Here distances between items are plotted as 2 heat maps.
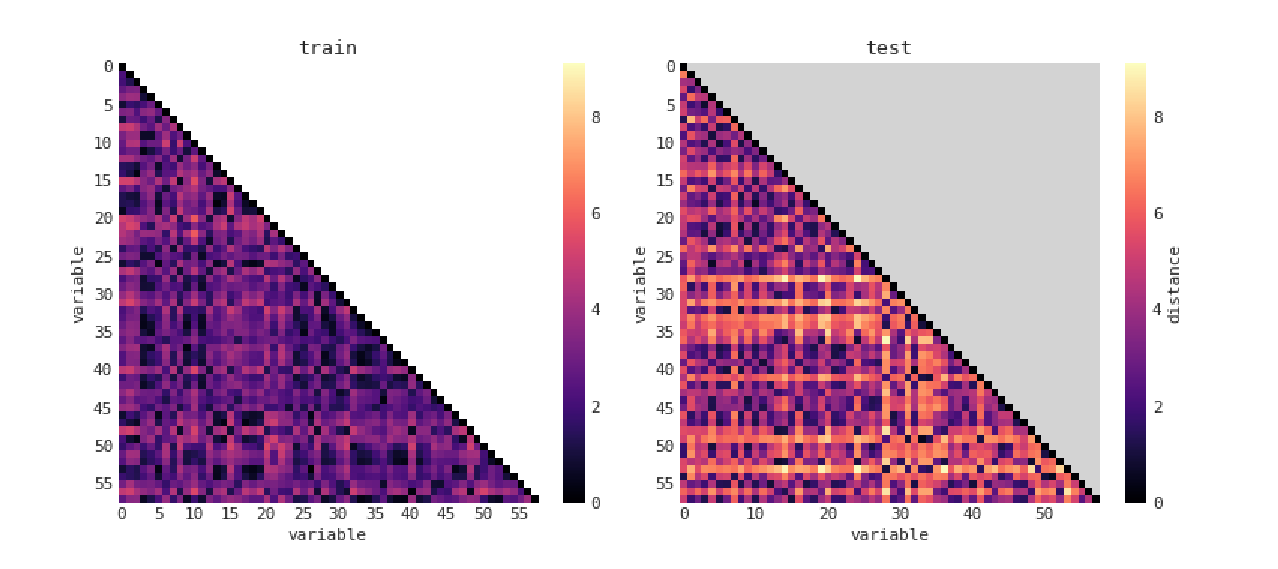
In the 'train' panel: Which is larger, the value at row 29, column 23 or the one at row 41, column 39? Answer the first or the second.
the first
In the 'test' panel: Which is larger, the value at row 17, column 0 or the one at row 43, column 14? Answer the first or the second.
the first
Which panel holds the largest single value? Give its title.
test
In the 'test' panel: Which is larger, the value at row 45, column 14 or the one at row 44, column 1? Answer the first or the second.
the first
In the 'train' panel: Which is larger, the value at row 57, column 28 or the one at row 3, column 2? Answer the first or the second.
the second
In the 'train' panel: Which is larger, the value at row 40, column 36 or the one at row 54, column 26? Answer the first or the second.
the first
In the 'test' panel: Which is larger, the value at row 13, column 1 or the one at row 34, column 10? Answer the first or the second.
the second
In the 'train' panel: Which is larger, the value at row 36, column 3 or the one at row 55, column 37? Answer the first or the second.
the second
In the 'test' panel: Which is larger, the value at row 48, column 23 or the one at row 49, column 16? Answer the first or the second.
the second
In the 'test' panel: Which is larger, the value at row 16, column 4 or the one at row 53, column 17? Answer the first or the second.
the second
